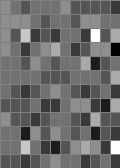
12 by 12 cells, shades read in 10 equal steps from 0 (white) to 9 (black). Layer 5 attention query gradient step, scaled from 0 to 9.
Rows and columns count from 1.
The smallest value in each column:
4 4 2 4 4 3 4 4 3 0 4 0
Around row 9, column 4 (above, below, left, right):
5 4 6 6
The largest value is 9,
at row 4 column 12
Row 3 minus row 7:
-1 0 -5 1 1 3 0 -1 0 -6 1 -4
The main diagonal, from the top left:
4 4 2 5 5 6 5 4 7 8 7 7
